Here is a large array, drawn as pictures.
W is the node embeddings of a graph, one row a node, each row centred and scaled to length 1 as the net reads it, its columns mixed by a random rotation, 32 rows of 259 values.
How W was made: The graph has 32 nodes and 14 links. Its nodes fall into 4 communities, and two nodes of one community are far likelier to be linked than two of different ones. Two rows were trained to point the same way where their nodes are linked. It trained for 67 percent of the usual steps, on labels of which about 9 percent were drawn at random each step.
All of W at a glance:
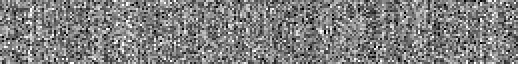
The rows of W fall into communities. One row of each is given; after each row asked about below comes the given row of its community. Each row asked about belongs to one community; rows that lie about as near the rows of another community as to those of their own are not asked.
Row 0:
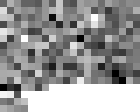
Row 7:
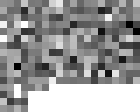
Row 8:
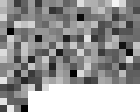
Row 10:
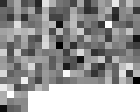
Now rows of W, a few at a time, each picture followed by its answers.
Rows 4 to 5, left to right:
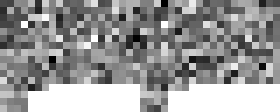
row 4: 10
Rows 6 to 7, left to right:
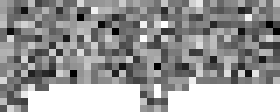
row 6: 8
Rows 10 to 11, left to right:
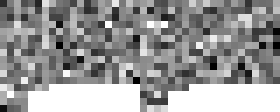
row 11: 7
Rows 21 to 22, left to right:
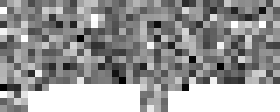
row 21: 0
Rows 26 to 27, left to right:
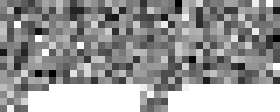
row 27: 10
